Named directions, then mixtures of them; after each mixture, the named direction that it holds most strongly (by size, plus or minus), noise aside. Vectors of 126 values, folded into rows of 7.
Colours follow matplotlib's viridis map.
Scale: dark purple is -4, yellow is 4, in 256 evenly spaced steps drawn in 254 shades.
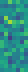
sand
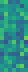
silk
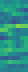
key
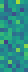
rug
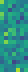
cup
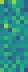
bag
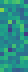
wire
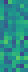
silk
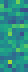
key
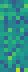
bag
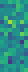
sand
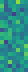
rug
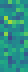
sand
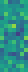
silk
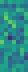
sand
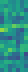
key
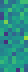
cup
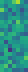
wire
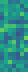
silk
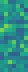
silk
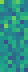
bag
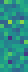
sand
